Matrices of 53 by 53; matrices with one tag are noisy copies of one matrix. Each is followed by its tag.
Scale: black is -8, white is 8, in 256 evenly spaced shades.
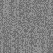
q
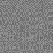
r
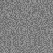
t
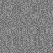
t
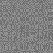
r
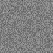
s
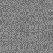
r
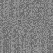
q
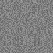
t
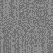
q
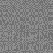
r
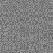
r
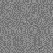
t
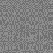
r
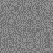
s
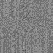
q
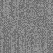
q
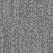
q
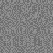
t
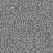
s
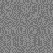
t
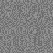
t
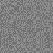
s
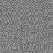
r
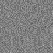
t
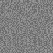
t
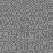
r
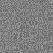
r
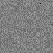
s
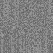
q
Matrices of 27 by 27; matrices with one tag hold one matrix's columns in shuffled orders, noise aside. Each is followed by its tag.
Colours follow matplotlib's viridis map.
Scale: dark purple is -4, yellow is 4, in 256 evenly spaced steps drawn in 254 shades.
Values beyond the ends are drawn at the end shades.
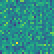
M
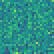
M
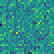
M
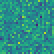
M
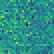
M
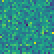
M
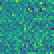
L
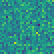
M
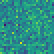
M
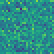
L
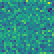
L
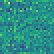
L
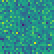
M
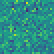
L
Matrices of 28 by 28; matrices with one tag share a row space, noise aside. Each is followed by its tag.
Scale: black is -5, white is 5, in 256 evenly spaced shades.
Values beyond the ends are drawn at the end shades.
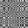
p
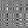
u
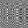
u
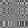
p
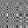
u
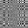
p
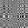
p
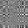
p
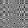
p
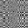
p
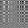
p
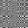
p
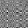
u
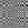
p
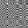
u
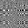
p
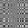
p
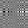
p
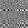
p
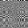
p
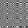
u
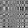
p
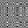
u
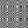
u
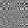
p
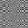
p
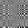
p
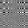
p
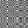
u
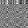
u
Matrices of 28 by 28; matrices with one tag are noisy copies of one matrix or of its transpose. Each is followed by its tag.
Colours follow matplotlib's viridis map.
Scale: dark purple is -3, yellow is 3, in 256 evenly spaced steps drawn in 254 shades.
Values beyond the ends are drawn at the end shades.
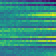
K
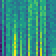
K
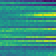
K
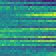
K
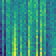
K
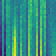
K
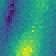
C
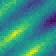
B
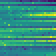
K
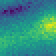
C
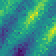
B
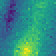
C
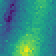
C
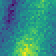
C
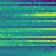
K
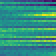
K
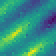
B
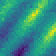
B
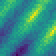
B
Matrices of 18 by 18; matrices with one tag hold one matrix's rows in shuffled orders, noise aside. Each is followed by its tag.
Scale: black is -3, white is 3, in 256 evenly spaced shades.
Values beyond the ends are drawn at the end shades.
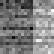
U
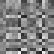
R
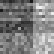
U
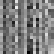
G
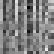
G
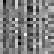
G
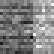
U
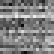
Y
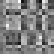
R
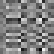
R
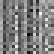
G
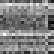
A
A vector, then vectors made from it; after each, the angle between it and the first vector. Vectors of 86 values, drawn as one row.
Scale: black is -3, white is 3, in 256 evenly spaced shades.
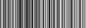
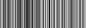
nearly parallel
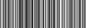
nearly parallel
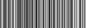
nearly parallel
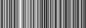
nearly opposite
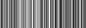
nearly opposite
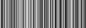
nearly opposite
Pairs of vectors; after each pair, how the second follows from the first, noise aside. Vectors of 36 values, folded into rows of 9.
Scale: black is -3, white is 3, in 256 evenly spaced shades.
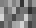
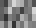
reversed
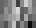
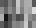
shuffled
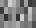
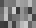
reversed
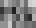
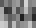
reversed
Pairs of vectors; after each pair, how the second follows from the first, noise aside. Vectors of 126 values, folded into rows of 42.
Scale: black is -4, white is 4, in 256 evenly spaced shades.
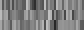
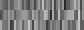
shuffled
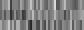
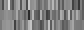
shuffled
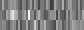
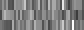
shuffled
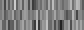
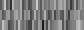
shuffled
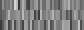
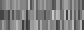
shuffled
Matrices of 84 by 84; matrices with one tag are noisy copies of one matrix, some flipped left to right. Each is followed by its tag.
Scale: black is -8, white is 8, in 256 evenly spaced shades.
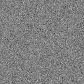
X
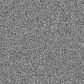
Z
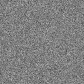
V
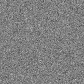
Z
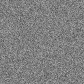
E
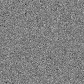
Z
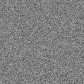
E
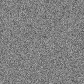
X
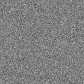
E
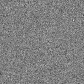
V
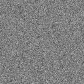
X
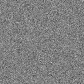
Z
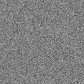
Z
